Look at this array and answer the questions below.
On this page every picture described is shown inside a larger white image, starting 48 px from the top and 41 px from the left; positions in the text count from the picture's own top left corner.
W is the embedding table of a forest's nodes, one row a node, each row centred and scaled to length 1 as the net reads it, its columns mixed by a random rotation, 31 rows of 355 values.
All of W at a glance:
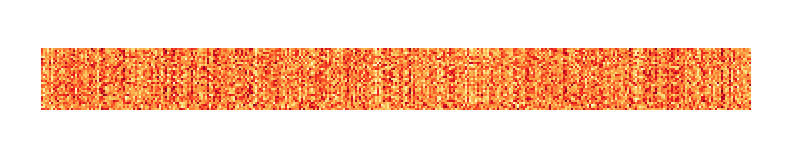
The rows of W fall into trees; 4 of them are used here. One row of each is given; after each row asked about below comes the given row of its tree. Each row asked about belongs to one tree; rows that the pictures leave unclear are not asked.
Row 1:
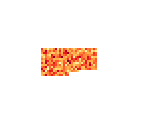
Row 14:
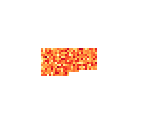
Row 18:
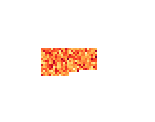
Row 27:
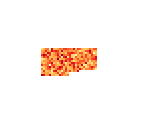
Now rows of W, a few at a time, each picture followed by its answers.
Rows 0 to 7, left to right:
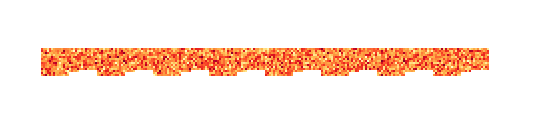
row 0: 1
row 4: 14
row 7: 18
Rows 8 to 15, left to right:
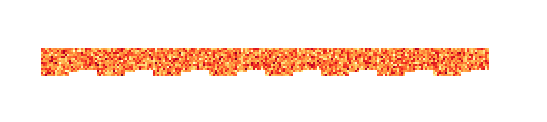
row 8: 1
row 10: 14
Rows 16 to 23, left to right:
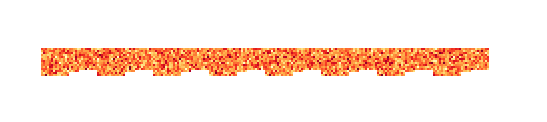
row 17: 27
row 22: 1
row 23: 27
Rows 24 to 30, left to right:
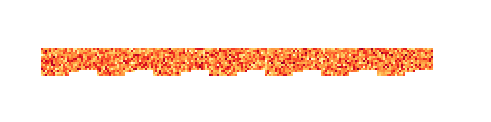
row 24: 1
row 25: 1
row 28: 14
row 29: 14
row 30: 18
